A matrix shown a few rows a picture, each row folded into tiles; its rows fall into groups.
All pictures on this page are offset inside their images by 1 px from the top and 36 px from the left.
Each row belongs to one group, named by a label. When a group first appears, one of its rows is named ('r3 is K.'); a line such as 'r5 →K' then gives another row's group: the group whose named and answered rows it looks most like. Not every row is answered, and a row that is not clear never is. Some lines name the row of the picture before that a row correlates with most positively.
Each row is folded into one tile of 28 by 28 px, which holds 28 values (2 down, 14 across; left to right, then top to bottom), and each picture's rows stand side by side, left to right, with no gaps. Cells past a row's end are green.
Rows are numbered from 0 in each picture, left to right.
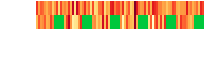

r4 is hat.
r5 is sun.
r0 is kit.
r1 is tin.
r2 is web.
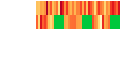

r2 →web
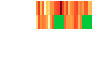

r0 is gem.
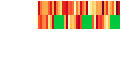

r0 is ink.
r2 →sun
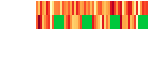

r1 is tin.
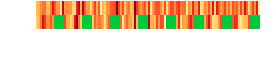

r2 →gem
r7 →tin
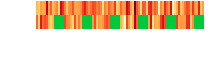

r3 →hat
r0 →sun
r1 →web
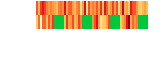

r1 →kit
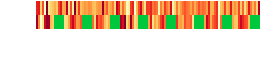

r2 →sun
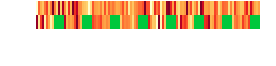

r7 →ink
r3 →gem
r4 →web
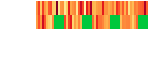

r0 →kit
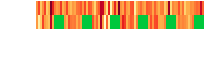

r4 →kit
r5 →gem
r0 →hat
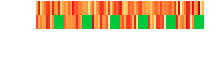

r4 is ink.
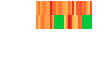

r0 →hat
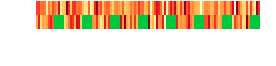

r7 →kit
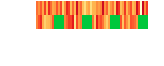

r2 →sun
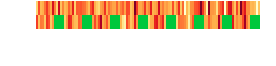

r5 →gem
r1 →tin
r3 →hat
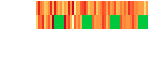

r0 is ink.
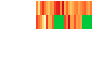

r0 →web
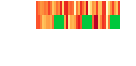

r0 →tin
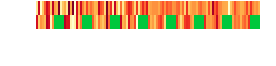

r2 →hat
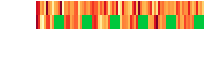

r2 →tin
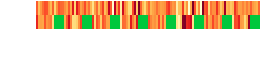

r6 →kit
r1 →tin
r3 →ink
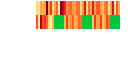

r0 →sun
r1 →kit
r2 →kit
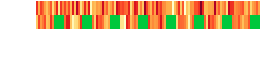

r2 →sun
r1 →tin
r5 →gem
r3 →hat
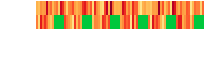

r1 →web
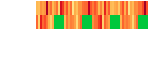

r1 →gem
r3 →gem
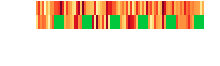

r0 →gem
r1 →ink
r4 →hat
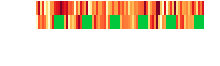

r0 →gem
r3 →gem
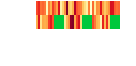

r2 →web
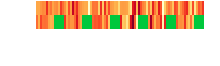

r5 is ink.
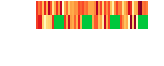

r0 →tin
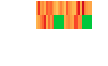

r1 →ink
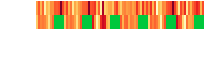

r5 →web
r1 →gem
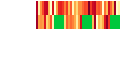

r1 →gem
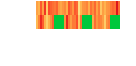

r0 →tin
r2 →gem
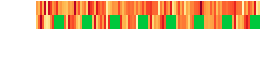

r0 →tin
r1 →sun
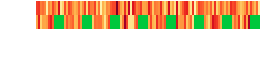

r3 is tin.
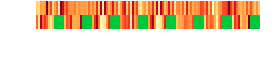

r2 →tin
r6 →gem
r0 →sun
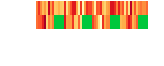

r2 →web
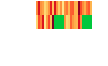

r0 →ink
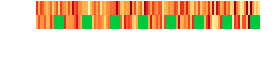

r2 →gem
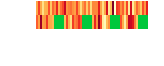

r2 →kit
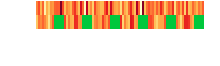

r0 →gem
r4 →tin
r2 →ink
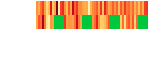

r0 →kit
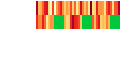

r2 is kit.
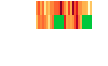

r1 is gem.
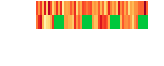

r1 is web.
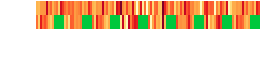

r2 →sun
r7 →sun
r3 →kit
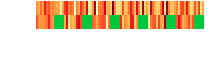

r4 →ink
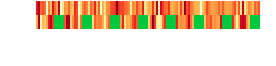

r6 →ink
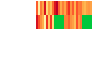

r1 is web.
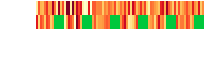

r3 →tin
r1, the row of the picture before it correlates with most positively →1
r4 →ink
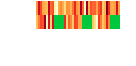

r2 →hat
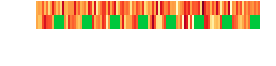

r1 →sun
